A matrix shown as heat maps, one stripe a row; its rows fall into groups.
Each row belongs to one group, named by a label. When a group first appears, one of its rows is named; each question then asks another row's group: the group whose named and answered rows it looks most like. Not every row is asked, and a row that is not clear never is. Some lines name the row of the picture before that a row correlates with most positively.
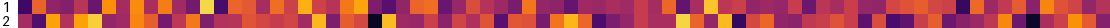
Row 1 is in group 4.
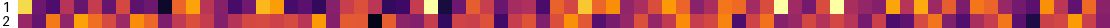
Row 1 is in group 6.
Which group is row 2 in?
4
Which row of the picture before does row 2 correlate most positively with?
2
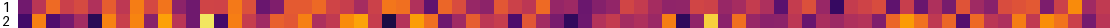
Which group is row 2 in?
4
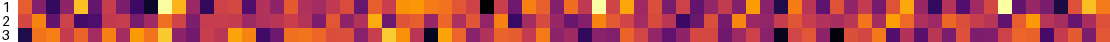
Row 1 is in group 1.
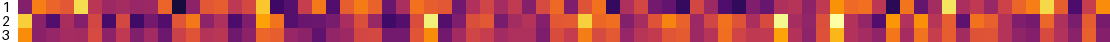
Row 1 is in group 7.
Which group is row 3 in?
6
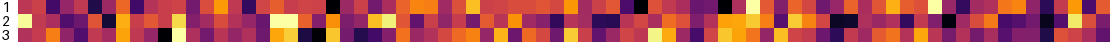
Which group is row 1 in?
1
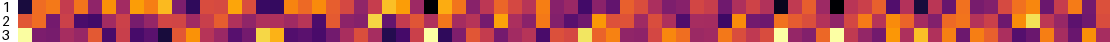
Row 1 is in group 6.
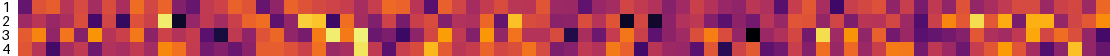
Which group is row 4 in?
1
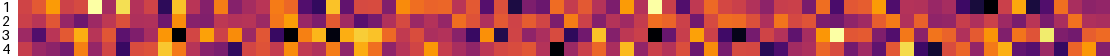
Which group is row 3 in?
7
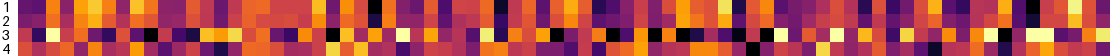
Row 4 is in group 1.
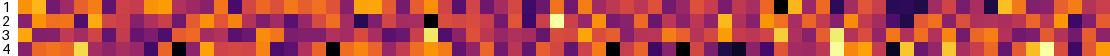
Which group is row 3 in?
6
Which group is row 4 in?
7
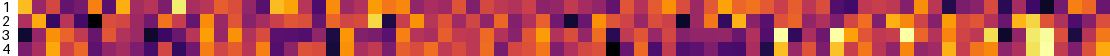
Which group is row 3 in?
7
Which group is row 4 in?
7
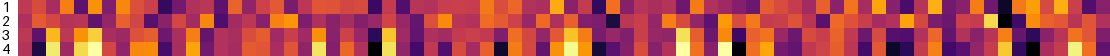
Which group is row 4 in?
4
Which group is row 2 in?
7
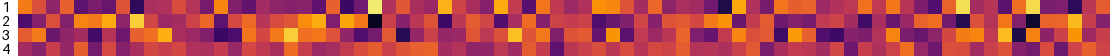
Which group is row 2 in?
4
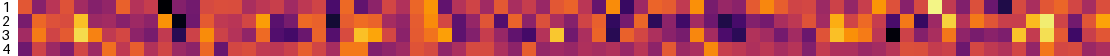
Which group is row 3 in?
7
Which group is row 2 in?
7
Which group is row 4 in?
4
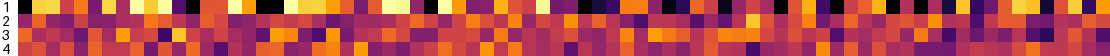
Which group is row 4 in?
1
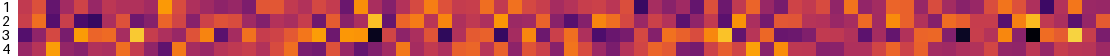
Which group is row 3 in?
4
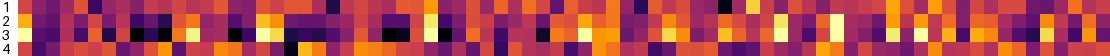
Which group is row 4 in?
7
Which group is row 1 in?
1
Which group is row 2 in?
6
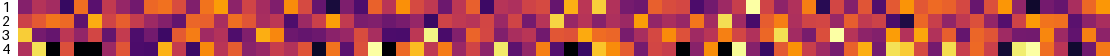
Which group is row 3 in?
6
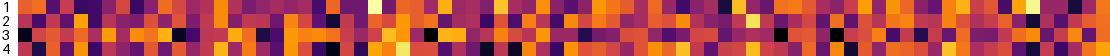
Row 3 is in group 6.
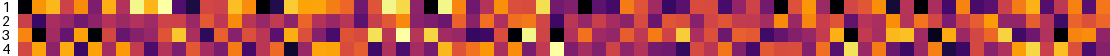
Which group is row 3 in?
1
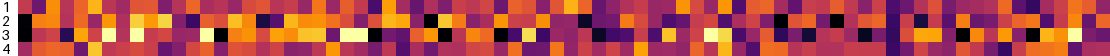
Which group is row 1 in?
4
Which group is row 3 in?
4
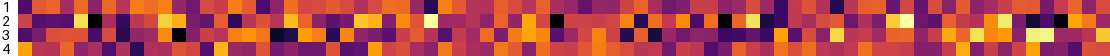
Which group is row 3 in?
7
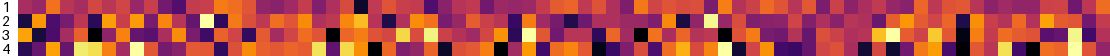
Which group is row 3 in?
1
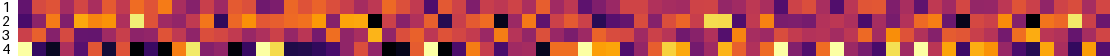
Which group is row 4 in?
6
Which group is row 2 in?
4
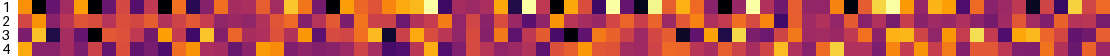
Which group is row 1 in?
1
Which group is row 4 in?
6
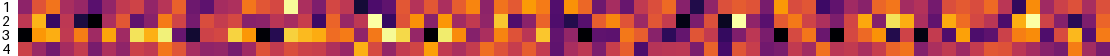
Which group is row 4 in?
1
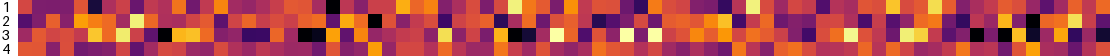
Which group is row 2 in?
4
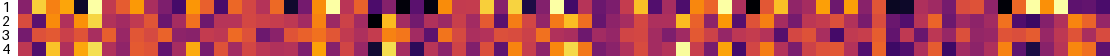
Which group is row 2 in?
4
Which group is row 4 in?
4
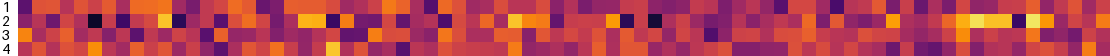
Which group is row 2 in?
7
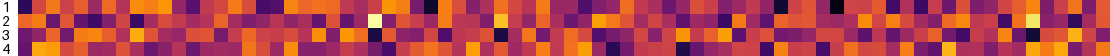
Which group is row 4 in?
7
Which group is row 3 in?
4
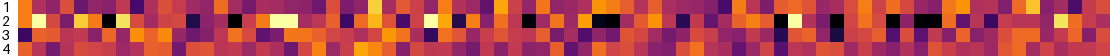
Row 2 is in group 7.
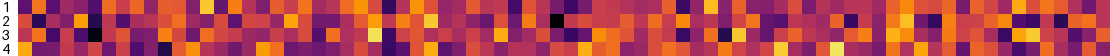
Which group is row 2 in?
1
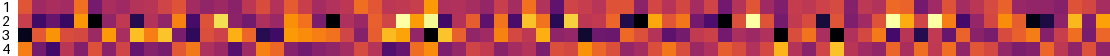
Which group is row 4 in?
6
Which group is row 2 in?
1
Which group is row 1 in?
1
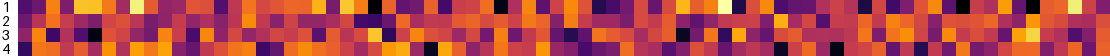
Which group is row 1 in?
4
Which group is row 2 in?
7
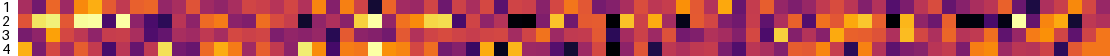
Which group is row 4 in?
7
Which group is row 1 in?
4
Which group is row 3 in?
7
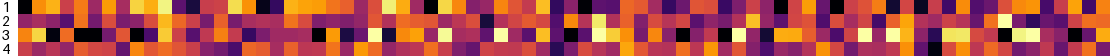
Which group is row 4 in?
1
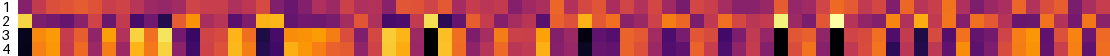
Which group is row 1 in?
7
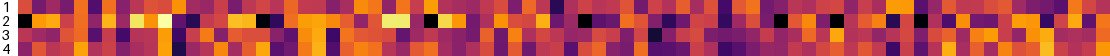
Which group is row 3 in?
7
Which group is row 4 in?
7
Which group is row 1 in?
1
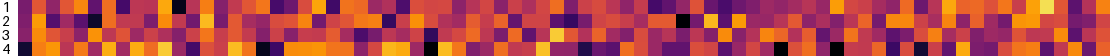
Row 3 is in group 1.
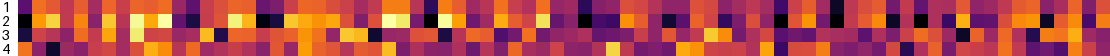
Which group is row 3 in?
4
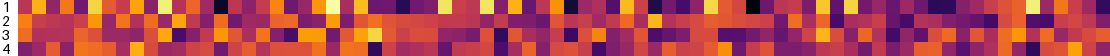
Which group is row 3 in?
7
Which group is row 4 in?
4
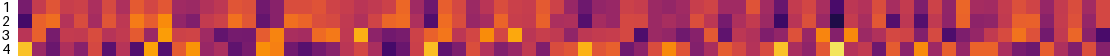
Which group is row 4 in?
6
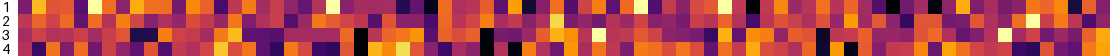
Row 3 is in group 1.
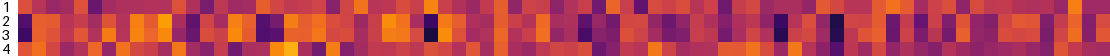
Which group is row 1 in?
1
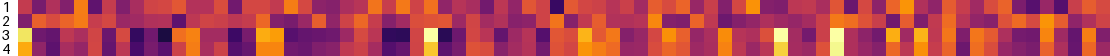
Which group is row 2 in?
7
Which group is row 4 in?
6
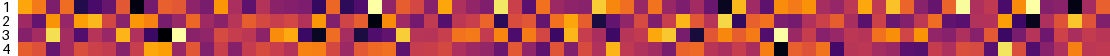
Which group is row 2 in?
4
